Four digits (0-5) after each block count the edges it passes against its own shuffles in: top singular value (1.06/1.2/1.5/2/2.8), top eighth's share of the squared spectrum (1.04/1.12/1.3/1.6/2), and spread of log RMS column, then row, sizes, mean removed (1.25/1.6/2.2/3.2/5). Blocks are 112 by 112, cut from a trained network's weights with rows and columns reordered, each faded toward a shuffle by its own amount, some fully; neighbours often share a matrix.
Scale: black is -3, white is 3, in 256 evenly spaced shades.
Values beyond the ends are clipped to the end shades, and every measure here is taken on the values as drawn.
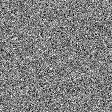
0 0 0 0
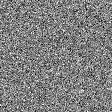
0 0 0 0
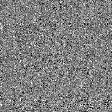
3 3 2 1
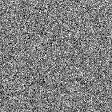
1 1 0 1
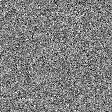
0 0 0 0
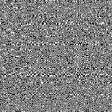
4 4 0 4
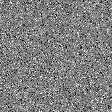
2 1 0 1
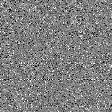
3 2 0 2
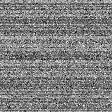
4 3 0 1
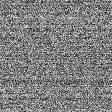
3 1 0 0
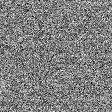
1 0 0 0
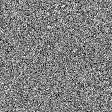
0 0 0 0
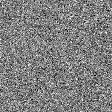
1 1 0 1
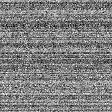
5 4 1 2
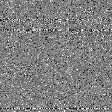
4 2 0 2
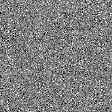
3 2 1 0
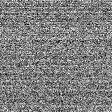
3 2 0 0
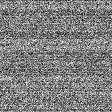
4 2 0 0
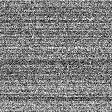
4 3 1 2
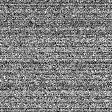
4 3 1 1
